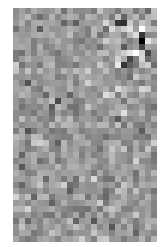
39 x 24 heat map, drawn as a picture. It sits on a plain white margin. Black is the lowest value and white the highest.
No overall slope runs across the table. The distribution is heavy-tailed on both sides. In the top right lies a patch that is rougher than the rest. The top right is the roughest part. The grain is fine, like static. No regular stripes run through it. Neither half mirrors the other.
